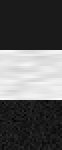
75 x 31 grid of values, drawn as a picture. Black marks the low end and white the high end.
The table splits into 3 rows of 1 panel. Panel 1,1: very low, flat. Panel 2,1: very high, streaked across, faint in contrast. Panel 3,1: very low, fine-grained, faint in contrast.
